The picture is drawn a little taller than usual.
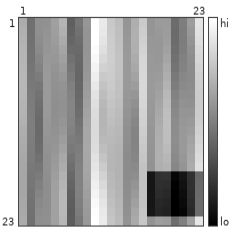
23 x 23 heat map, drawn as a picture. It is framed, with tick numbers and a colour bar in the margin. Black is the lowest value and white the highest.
The bottom right is the ninth with the lowest average. In the bottom right lies a patch that is lower than the rest. The grain runs up and down. The bottom right is the roughest part.
